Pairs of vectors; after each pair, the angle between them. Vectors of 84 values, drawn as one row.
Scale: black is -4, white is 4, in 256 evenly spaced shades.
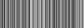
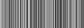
partly opposed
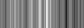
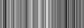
nearly parallel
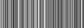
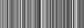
orthogonal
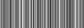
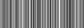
nearly parallel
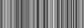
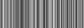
nearly parallel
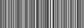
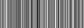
orthogonal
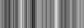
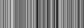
partly opposed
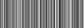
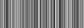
nearly parallel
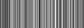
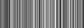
nearly parallel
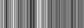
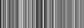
partly opposed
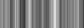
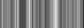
nearly parallel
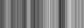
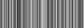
orthogonal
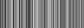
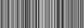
orthogonal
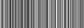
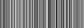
nearly opposite
